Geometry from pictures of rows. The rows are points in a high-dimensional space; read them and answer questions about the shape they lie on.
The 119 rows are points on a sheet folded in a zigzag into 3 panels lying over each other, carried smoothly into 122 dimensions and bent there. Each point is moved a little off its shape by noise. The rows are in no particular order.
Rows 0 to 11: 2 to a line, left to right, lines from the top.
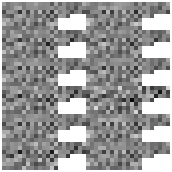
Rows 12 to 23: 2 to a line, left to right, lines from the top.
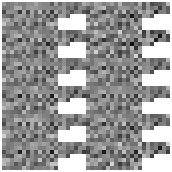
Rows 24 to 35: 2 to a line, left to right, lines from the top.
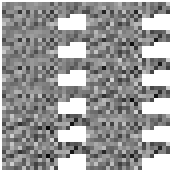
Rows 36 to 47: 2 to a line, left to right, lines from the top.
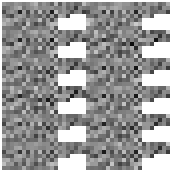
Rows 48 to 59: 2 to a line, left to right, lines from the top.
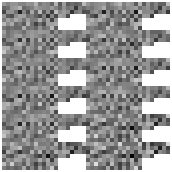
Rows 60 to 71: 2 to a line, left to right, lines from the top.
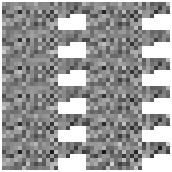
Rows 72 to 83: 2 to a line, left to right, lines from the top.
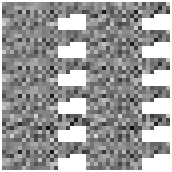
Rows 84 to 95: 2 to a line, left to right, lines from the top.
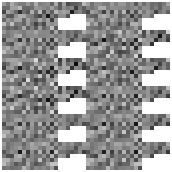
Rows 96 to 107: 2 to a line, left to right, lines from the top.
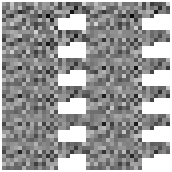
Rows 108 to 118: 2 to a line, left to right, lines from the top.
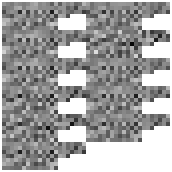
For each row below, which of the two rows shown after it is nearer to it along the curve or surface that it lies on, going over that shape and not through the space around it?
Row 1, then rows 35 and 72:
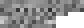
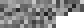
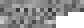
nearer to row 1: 72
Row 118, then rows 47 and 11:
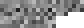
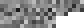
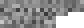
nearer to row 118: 47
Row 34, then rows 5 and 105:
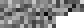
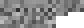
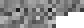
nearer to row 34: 5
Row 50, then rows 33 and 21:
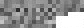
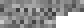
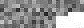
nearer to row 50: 33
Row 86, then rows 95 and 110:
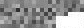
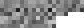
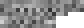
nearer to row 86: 110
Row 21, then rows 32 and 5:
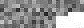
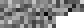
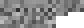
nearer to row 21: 32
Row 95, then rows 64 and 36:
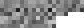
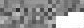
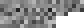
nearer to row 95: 36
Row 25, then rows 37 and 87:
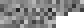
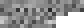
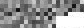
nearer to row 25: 37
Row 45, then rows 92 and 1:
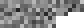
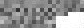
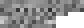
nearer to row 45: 92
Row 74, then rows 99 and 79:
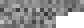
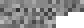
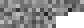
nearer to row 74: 79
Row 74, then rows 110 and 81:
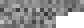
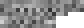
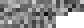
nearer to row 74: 81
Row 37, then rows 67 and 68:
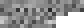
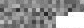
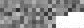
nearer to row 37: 68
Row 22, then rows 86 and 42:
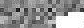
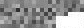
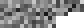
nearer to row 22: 86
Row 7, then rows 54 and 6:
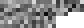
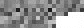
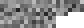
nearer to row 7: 6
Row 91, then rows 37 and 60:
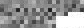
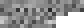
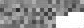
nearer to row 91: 37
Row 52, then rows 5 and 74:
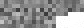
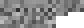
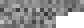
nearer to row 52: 74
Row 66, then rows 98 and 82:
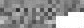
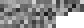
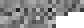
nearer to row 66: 82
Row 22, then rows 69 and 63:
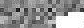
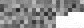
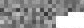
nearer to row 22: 69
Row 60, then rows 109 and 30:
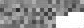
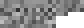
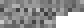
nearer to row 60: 109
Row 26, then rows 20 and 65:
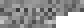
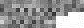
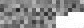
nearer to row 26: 20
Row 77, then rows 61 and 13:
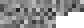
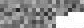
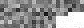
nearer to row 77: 61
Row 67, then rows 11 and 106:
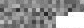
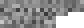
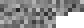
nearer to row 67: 11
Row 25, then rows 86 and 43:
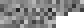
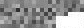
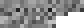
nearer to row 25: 43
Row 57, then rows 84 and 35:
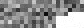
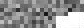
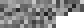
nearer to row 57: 84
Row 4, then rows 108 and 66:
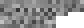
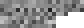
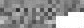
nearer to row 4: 66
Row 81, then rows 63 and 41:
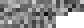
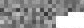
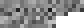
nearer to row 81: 63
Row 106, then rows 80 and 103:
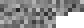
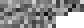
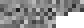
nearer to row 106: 80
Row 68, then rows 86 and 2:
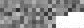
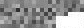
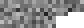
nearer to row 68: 86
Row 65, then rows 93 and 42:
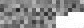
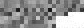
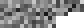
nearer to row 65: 42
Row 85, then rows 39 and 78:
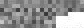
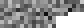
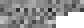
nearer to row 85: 39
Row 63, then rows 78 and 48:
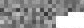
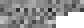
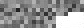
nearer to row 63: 48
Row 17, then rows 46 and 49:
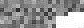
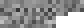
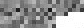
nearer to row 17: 46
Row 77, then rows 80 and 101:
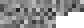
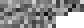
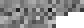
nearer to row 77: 101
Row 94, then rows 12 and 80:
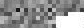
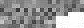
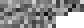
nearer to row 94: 12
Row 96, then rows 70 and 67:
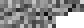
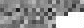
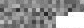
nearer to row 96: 67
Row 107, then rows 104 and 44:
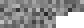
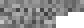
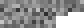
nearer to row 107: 44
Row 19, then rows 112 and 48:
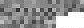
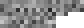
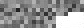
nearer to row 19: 48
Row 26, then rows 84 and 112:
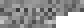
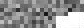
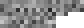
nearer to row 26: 112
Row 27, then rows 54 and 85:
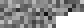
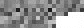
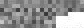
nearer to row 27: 85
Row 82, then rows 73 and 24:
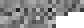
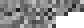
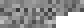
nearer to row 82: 73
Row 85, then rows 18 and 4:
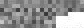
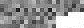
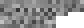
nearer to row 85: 4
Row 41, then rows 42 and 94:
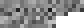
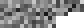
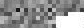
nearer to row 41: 94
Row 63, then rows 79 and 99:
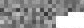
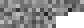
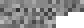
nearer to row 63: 79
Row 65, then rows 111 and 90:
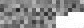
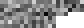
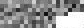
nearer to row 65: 90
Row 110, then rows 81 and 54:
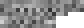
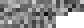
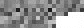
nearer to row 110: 54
